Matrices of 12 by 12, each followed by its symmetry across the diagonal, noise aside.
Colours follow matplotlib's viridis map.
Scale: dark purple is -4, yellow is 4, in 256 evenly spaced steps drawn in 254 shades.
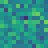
neither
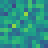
symmetric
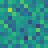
symmetric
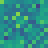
symmetric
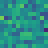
neither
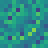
symmetric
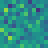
antisymmetric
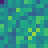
symmetric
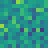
neither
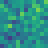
antisymmetric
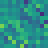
antisymmetric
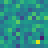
antisymmetric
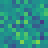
antisymmetric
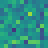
antisymmetric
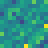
symmetric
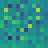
antisymmetric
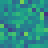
neither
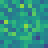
symmetric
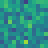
neither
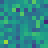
neither
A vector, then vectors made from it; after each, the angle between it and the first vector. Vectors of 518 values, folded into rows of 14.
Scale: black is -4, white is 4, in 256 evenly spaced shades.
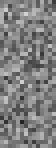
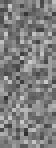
nearly opposite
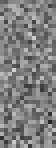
orthogonal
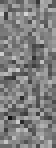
partly aligned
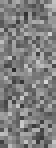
partly opposed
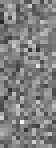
partly opposed
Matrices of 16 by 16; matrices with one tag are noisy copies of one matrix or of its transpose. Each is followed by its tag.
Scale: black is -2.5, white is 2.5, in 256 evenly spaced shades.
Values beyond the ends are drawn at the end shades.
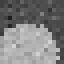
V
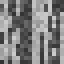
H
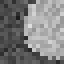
V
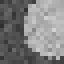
V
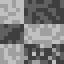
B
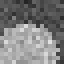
V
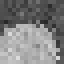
V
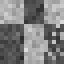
B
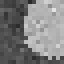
V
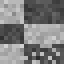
B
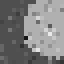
V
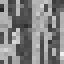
H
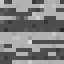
H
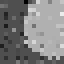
V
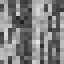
H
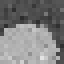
V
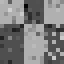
B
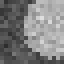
V
